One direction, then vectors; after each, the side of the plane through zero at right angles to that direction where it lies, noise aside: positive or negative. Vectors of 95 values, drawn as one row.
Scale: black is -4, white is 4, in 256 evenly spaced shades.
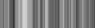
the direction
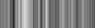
positive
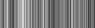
positive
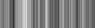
positive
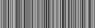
negative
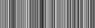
positive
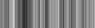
negative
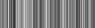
positive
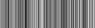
negative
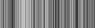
positive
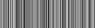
negative
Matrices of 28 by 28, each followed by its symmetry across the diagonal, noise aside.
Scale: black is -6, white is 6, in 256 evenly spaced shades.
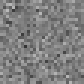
neither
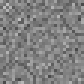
symmetric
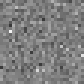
neither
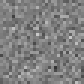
neither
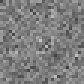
symmetric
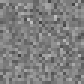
neither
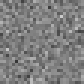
antisymmetric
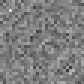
symmetric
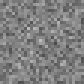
symmetric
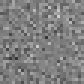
antisymmetric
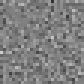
antisymmetric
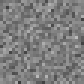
symmetric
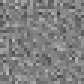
antisymmetric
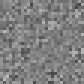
antisymmetric
